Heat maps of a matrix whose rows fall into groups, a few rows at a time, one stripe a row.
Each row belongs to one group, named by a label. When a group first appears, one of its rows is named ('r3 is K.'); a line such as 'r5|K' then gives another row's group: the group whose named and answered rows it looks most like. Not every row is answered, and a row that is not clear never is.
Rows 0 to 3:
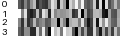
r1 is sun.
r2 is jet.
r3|sun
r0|jet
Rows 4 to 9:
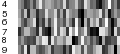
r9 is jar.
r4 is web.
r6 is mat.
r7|jet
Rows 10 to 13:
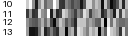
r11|web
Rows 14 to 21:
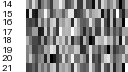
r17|sun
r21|sun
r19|sun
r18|mat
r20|jet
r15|web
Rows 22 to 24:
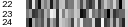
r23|sun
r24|sun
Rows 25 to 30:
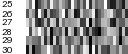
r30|web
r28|jet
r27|sun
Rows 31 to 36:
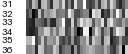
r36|jar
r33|jet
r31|mat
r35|jar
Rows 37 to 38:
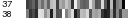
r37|sun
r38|web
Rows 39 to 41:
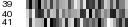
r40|sun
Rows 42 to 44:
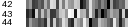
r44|mat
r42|sun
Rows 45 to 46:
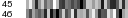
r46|jet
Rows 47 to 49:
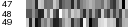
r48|sun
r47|jar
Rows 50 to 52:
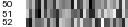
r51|mat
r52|sun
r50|mat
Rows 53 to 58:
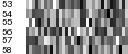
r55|sun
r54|sun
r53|jar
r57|web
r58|mat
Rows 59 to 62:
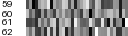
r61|sun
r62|mat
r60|mat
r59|web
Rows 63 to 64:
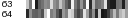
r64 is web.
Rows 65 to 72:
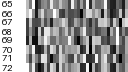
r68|web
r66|jar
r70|sun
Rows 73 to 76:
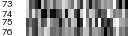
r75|web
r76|web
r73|mat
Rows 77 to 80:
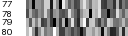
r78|web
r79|jet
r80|jar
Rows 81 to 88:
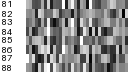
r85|jet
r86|web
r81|jet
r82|jar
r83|jet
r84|web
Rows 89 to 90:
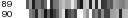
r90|jet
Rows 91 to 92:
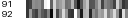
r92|mat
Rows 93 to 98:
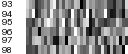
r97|jet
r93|sun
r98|sun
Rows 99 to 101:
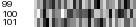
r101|mat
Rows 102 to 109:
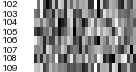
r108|jet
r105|jet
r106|mat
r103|mat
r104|jet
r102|sun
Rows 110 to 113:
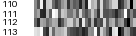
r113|jar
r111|web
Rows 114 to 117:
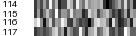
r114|jet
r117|web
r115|web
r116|jar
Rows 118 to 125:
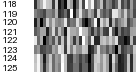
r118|jet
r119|jet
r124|jar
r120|web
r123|sun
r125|jar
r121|sun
